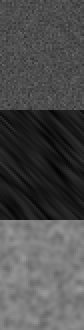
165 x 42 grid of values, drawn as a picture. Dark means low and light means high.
The table splits into 3 rows of 1 panel. Panel 1,1: low, fine-grained, faint in contrast. Panel 2,1: very low, slanting down to the right, faint in contrast. Panel 3,1: middling, blotchy, faint in contrast.
